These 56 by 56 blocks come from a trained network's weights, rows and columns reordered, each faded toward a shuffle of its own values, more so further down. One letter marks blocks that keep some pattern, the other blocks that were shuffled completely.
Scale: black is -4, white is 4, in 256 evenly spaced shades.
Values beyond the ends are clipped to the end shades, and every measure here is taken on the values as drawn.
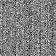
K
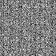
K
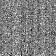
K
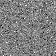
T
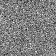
T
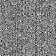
K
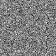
K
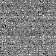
K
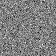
T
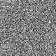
K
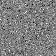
T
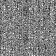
K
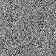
K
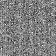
K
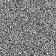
K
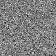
T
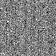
K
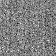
K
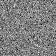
T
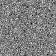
T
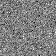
T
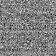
K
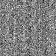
K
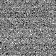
K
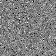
T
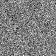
T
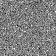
T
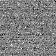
K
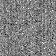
K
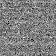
K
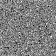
T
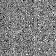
K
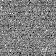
K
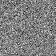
K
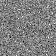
T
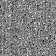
K
